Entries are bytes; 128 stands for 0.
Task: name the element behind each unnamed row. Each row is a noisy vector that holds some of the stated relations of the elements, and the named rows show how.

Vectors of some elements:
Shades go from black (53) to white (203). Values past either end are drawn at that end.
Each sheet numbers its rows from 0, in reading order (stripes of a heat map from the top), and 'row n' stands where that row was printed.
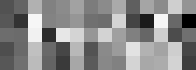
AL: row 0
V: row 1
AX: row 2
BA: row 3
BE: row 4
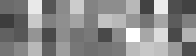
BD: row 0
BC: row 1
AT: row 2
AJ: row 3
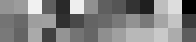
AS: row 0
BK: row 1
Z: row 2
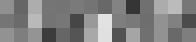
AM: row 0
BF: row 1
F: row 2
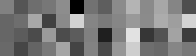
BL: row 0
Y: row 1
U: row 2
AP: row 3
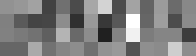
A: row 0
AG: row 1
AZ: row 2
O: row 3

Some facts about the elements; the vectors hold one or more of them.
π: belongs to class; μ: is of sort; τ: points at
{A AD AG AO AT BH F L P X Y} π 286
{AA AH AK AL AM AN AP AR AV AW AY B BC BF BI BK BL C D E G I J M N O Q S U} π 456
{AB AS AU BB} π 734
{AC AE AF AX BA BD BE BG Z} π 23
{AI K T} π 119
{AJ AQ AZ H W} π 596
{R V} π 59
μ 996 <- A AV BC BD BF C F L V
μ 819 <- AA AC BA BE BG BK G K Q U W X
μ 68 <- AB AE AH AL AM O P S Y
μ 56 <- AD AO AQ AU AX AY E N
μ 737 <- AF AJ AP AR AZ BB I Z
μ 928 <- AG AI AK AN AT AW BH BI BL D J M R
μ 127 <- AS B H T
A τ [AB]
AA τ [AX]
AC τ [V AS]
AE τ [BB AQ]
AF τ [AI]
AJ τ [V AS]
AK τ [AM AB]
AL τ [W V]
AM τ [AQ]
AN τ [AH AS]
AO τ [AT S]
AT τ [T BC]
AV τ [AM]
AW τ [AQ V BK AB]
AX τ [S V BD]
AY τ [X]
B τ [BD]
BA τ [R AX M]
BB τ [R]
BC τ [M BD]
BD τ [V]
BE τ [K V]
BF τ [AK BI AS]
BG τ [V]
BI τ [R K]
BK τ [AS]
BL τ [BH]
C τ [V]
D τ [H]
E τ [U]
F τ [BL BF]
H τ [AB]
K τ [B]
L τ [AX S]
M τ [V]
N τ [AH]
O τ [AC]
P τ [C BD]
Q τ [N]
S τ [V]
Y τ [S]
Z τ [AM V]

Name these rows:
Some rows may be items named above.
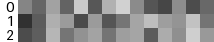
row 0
N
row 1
AA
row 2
AL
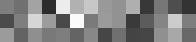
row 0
AU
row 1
B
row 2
AH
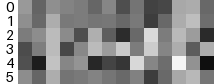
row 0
AH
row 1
AM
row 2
W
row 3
L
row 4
R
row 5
AM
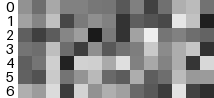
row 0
AM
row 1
AB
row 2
J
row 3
AC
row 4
AO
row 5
S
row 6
AQ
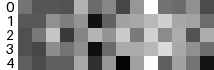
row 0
AF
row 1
AW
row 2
L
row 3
AW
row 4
AI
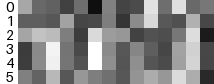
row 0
BH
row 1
G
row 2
H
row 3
T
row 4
T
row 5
BB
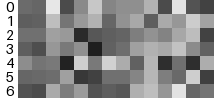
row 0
BD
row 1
AL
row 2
BK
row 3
BI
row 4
AD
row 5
Q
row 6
M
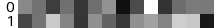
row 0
X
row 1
K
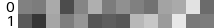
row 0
AE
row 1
M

